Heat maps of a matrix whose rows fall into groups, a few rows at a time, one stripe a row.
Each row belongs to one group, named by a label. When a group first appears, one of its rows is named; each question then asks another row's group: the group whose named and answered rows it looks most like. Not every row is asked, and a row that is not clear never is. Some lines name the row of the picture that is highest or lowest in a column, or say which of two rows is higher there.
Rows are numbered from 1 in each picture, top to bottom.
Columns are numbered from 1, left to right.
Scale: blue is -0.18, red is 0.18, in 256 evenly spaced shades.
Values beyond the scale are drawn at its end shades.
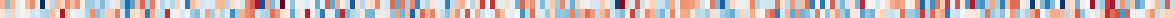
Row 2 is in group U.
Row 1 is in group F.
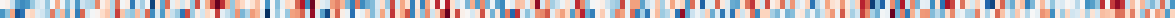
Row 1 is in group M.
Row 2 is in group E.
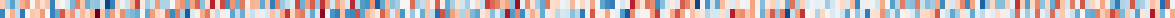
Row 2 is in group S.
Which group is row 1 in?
F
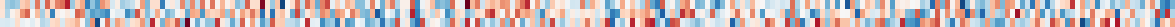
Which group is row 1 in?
F
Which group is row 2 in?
F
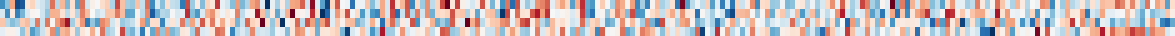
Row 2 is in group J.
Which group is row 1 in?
E
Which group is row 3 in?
F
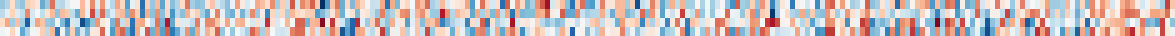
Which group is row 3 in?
M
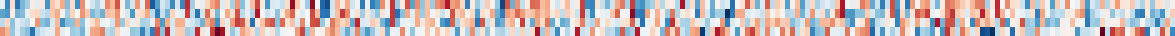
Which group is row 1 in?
J
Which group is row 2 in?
J
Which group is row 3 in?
M
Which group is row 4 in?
M
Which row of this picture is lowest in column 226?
3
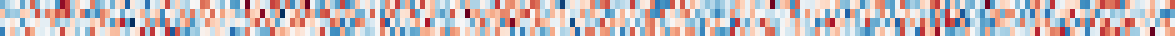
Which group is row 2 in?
F
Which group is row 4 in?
U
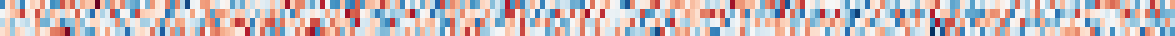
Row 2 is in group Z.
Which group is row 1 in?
S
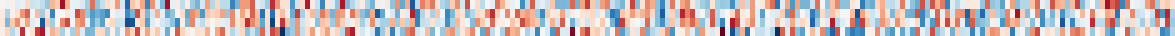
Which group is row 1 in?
U
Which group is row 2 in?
F
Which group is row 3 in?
F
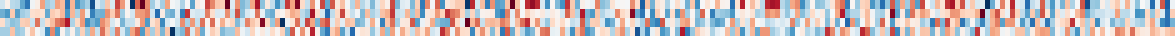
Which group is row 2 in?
J
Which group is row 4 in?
E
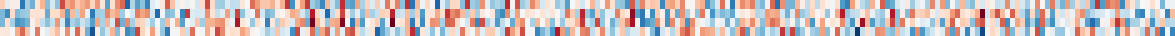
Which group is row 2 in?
J
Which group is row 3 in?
M
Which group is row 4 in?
Z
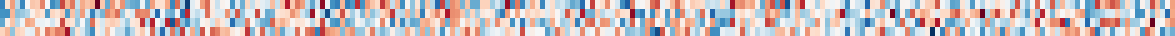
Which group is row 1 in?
S
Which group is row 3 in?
U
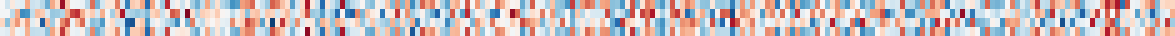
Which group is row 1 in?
U
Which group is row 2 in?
S
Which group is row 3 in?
F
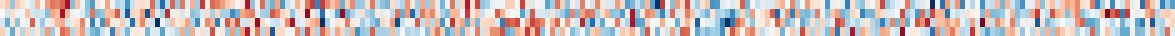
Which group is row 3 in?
J
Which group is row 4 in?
F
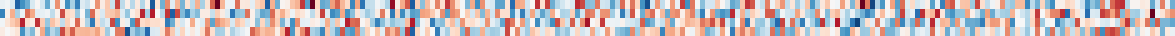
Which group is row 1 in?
M
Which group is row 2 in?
U
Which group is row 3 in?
Z
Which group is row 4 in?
S
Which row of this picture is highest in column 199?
3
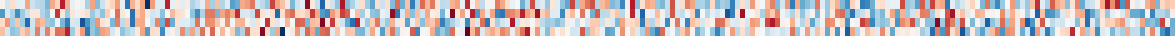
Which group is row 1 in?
U
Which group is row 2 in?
J
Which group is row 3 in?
M
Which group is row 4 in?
F
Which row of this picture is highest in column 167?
3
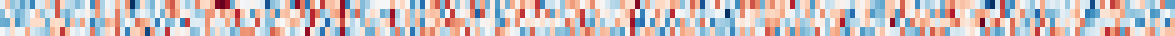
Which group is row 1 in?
M
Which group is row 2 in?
M
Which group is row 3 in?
J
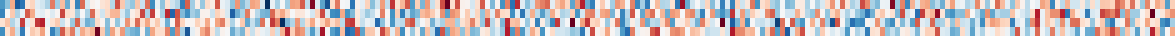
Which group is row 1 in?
E
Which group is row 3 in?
Z
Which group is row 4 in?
S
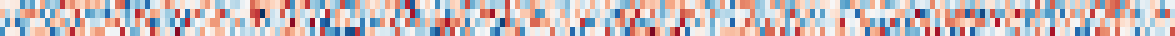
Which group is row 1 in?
S
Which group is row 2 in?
F
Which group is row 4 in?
S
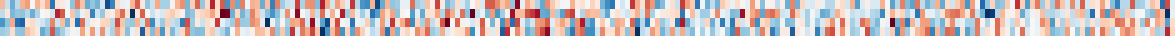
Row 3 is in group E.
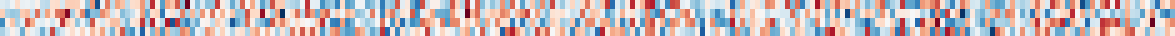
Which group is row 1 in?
U
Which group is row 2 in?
F
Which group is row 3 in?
U
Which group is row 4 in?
E
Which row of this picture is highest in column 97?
4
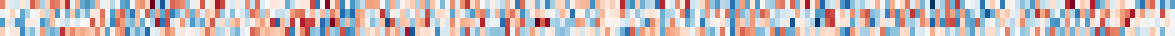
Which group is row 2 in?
E
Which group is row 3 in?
E
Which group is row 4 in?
S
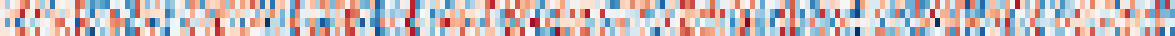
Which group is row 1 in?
F
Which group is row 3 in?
J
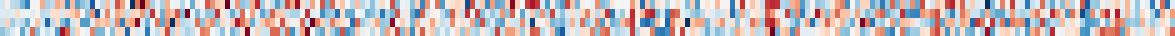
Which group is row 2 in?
U
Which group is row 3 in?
M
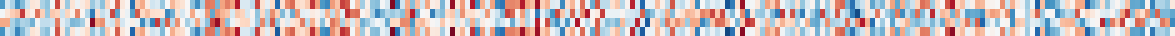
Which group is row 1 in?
J
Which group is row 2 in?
Z
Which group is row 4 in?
J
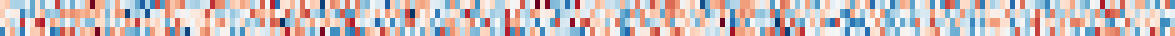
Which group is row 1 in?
M
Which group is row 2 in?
S
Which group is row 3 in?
Z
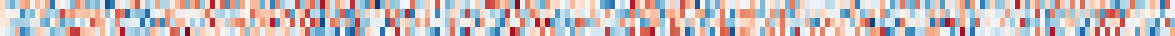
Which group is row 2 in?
S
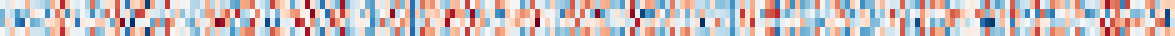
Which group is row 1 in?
U
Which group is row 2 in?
J
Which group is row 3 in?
E
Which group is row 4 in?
U
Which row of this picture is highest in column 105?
2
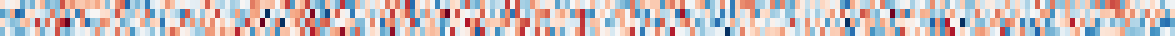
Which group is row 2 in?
E
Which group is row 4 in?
M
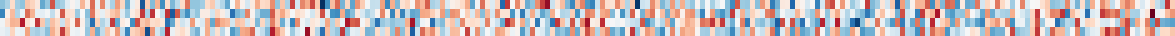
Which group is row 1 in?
E
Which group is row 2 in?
U
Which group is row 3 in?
Z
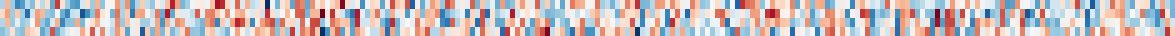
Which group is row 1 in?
M
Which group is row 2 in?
M
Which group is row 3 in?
M
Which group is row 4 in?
E
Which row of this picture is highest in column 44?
1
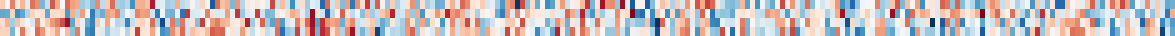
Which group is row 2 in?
J
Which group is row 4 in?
Z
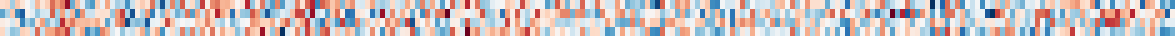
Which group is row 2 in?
E
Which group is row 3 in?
S
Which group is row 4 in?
F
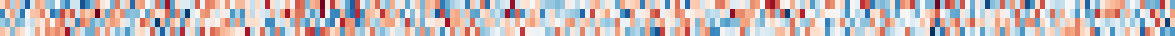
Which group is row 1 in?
M
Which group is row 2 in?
S
